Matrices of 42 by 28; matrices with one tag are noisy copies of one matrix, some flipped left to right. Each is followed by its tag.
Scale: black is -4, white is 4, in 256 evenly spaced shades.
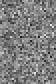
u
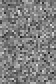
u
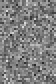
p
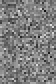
u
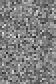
u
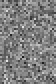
p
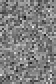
p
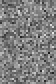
u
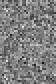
p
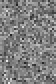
p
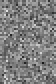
p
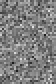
p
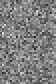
u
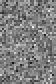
p
